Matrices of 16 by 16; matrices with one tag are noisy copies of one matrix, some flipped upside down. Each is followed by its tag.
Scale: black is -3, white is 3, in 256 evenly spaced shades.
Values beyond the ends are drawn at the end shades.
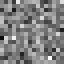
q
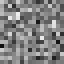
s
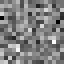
s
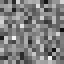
q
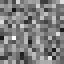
q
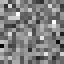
s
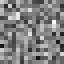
s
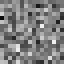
s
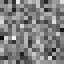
q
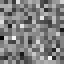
q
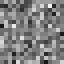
q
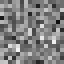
s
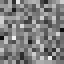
q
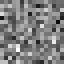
s
